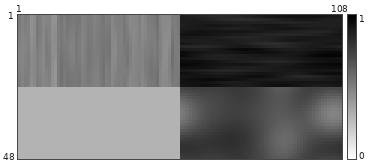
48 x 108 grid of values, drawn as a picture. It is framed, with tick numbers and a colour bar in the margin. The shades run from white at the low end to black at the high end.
It is made of 2 by 2 panels. Panel 1,1: middling, streaked downward, faint in contrast. Panel 1,2: very high, streaked across, faint in contrast. Panel 2,1: low, flat. Panel 2,2: high, smooth.
